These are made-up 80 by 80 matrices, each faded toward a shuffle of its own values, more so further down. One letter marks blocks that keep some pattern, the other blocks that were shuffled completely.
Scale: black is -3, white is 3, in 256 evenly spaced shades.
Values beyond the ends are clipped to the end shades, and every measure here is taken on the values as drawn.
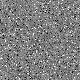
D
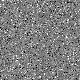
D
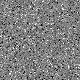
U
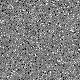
D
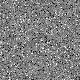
D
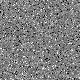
U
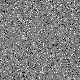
U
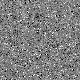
U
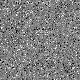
U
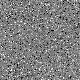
D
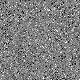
U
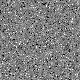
U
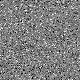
D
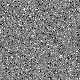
D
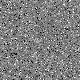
U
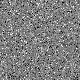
U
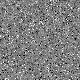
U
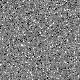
D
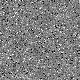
D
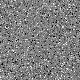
D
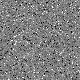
D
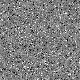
U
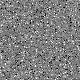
D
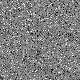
D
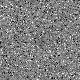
D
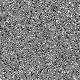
D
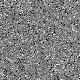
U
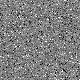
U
